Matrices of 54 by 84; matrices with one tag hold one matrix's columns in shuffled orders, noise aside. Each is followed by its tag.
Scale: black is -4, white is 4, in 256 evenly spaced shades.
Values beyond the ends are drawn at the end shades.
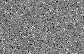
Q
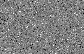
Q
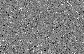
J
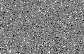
J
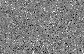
J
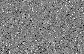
J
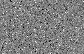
Q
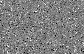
J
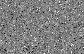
J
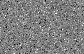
Q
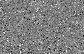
J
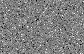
Q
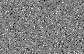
Q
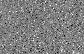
J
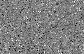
J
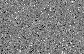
J
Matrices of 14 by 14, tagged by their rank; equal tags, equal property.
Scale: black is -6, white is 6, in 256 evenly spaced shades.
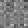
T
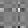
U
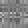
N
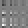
U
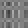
U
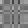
U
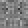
T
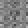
T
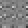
N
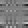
N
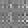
N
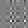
U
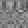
T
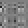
N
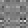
N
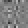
N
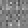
T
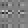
U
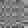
N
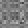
N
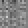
T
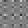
U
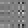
U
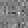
T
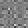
N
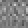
T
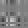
U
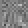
T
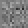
T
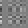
U
